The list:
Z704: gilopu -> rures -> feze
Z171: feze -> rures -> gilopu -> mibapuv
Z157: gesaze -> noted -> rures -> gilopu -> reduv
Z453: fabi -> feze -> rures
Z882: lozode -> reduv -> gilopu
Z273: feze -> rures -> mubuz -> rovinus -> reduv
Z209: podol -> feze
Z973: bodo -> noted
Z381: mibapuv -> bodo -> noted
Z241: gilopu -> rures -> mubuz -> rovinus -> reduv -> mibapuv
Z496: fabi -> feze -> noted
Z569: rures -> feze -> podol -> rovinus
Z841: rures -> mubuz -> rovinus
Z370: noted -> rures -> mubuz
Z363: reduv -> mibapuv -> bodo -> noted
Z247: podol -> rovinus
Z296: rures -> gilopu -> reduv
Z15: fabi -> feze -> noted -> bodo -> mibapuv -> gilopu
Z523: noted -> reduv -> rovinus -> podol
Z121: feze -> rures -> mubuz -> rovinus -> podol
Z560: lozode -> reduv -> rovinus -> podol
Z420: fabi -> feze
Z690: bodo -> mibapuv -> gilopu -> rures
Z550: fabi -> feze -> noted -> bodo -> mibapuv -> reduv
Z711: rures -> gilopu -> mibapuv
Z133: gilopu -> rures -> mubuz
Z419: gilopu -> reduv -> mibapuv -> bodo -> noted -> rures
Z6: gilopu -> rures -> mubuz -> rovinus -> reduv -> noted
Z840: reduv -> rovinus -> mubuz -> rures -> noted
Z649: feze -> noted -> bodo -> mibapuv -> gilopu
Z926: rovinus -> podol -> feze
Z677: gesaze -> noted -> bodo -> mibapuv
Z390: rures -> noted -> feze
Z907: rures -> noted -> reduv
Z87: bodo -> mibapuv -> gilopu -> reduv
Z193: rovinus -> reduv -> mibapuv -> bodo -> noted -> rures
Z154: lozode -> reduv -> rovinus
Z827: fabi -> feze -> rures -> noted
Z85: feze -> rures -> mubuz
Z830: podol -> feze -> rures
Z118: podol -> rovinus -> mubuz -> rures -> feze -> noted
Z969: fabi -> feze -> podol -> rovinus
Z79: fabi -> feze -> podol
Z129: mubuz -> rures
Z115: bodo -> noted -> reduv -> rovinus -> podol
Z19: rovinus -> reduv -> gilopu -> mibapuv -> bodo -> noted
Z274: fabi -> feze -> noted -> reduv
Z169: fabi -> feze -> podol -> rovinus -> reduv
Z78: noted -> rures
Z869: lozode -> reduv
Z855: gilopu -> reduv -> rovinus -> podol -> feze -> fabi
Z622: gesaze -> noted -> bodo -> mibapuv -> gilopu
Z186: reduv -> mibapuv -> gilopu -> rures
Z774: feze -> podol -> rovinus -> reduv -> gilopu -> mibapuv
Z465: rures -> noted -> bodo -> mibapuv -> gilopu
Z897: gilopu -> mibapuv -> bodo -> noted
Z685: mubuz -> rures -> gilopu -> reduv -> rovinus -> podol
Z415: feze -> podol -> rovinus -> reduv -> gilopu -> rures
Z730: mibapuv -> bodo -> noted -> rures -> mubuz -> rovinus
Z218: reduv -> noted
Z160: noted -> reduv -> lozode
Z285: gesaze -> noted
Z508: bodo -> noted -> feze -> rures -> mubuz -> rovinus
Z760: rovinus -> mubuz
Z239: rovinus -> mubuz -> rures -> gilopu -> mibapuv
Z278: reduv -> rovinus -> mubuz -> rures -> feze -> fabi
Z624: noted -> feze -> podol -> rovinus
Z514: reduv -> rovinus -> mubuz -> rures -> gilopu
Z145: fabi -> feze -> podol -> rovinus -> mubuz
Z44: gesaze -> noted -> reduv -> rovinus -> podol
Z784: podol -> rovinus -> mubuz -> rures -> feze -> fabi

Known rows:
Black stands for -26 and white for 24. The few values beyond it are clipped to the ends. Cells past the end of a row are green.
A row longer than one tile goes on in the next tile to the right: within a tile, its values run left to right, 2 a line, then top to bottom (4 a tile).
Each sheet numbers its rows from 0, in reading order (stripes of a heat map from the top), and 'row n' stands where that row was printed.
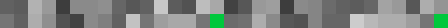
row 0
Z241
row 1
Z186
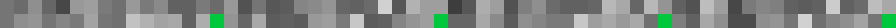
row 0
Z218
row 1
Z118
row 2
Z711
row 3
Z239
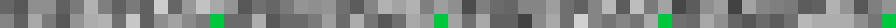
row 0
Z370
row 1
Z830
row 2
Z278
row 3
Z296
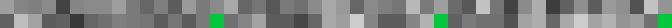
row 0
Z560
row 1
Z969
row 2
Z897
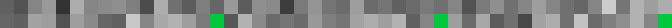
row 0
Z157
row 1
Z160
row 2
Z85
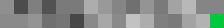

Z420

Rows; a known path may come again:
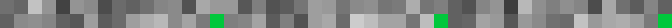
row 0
Z87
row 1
Z274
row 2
Z157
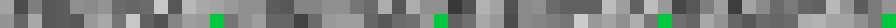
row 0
Z118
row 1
Z247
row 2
Z711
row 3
Z296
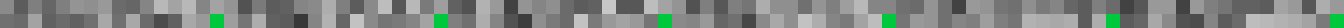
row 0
Z830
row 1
Z278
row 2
Z241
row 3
Z420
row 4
Z218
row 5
Z186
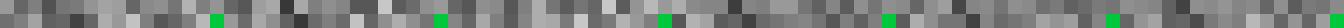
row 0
Z969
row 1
Z514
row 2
Z370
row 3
Z560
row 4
Z869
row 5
Z523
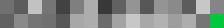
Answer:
Z897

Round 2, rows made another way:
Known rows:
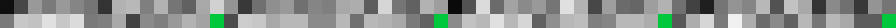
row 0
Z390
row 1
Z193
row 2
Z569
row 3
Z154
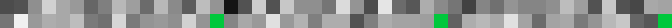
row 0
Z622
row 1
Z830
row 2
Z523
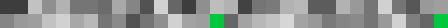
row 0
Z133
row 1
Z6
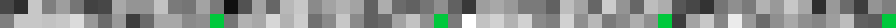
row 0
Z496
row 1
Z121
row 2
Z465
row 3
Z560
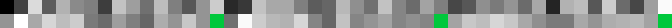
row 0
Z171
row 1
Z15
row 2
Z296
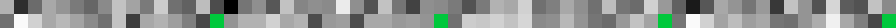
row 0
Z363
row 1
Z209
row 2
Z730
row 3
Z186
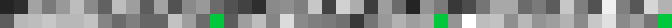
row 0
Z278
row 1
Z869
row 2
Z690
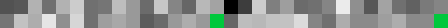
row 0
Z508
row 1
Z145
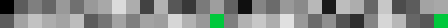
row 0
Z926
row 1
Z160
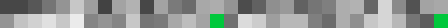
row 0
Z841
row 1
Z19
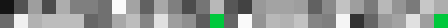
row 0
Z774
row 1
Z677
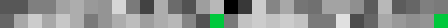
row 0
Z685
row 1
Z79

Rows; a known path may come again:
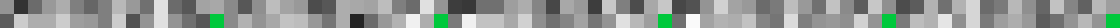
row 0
Z419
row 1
Z285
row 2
Z239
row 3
Z622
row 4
Z508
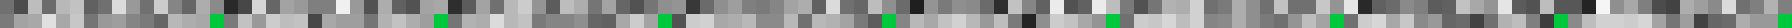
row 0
Z118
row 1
Z624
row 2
Z273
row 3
Z193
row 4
Z78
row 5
Z730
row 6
Z218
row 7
Z827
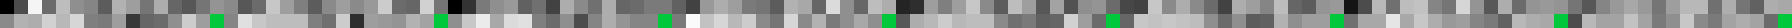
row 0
Z85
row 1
Z381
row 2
Z420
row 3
Z465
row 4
Z278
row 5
Z274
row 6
Z784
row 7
Z44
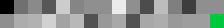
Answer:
Z209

